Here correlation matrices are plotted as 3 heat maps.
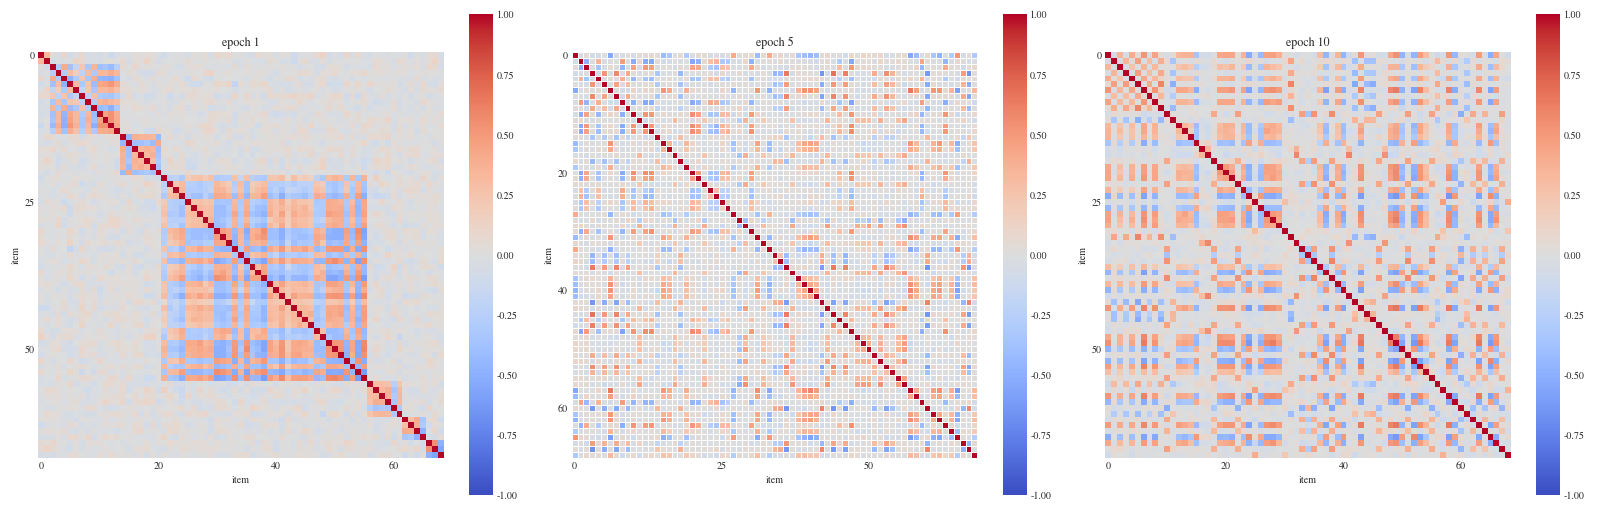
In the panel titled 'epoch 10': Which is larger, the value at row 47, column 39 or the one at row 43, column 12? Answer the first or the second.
the second
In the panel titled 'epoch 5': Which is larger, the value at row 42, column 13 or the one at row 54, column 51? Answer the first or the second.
the second
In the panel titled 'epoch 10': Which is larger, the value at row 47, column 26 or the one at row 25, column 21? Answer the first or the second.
the first
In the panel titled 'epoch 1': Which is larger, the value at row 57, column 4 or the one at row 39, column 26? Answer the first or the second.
the second
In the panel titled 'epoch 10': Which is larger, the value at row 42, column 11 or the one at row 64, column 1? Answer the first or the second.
the first
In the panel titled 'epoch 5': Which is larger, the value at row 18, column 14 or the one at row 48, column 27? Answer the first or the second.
the first
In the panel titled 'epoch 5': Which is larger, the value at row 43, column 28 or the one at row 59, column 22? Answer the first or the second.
the second
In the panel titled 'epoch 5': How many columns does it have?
69
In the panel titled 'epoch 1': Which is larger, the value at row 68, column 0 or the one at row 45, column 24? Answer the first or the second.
the first
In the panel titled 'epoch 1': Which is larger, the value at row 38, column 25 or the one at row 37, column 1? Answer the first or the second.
the second
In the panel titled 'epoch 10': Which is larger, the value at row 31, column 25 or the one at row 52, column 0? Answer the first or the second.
the first
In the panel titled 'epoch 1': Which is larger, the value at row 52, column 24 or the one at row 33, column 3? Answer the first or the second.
the first
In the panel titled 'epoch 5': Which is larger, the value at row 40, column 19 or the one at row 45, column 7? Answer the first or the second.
the first
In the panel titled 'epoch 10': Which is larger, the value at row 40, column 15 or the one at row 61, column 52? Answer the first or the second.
the first
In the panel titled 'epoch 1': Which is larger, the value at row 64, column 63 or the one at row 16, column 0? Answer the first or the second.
the first
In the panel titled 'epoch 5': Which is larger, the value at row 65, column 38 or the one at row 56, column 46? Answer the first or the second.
the second
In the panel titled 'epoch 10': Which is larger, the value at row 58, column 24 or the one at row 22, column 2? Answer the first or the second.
the second
